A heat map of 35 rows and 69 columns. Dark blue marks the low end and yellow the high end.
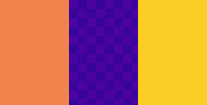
It is made of 1 by 3 panels. Panel 1,1: high, flat. Panel 1,2: very low, checkered, faint in contrast. Panel 1,3: very high, flat.
